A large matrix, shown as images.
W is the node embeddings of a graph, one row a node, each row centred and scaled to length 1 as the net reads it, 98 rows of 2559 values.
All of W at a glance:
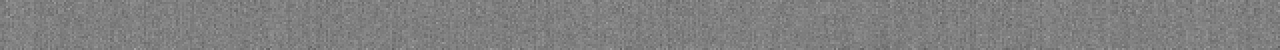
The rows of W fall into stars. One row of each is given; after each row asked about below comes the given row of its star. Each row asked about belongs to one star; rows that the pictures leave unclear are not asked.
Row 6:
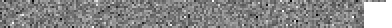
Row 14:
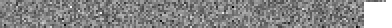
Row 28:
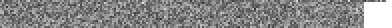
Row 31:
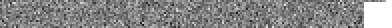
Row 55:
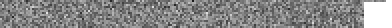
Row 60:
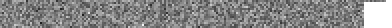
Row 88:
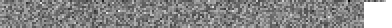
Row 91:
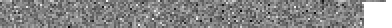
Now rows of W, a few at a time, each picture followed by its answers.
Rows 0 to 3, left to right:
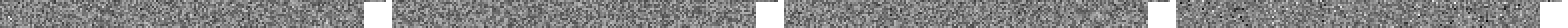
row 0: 6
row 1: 28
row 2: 6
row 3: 88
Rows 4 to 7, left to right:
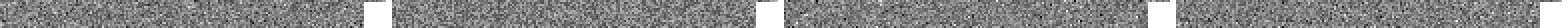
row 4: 31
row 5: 14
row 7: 14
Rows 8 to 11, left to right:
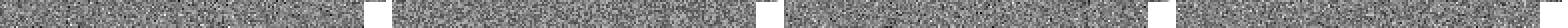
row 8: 55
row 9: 88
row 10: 14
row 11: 60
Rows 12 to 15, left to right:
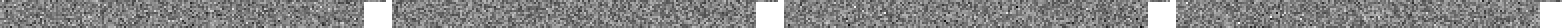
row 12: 28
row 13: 28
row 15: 60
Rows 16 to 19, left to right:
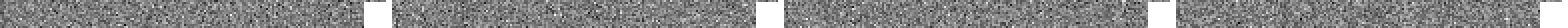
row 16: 55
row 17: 14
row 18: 55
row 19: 55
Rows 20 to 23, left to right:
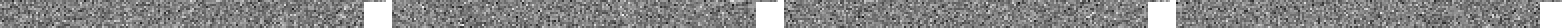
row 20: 31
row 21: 55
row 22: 14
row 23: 31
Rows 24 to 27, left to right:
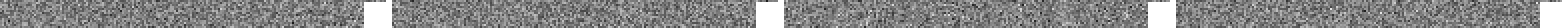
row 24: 14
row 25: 55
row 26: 31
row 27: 55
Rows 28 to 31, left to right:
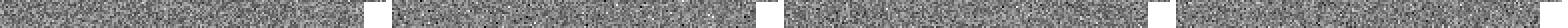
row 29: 6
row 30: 55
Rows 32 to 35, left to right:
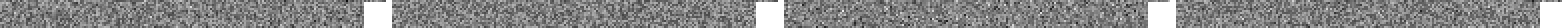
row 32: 28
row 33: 60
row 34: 55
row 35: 60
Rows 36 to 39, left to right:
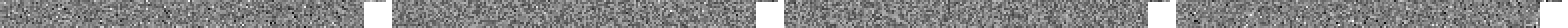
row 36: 88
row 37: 6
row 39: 91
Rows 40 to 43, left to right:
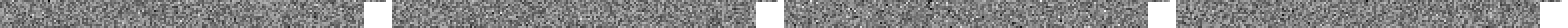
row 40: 91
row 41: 55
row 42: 88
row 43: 88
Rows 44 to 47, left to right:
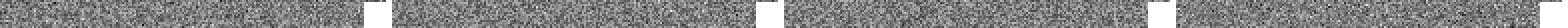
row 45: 6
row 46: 28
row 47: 60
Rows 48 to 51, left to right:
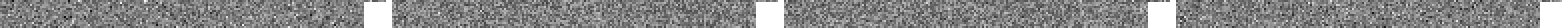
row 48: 88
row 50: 28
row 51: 14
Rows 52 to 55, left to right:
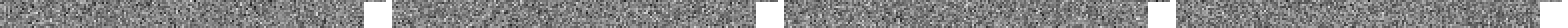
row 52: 31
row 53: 28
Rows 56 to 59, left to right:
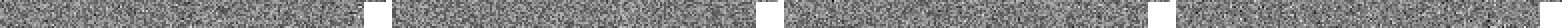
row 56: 91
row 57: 55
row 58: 91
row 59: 60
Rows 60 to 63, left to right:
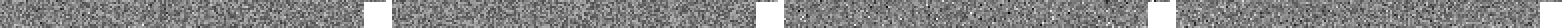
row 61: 31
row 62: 91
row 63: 28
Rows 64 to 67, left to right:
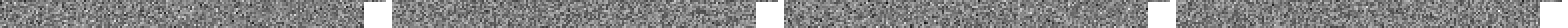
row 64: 31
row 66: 31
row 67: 91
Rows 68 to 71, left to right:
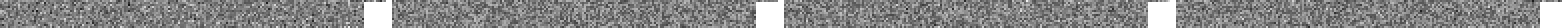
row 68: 60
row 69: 6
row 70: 14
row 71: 60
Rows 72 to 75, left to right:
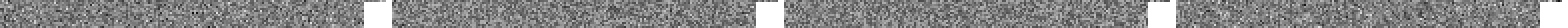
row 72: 14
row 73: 91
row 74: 91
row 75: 60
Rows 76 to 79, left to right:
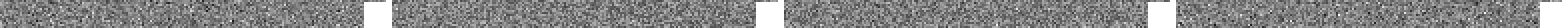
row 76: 31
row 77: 31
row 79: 14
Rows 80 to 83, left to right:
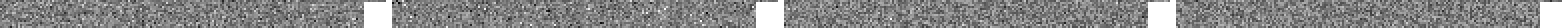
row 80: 28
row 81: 91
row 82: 6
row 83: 28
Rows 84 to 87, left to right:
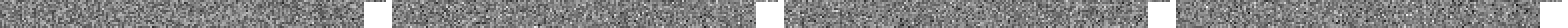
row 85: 60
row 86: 28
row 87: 55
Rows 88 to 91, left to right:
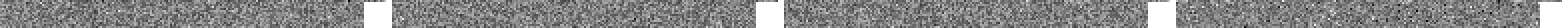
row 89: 60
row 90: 6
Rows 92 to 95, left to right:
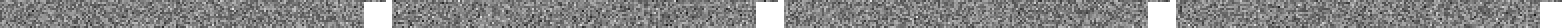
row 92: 60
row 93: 28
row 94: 28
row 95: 28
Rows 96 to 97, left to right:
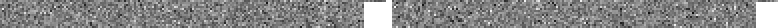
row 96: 60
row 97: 88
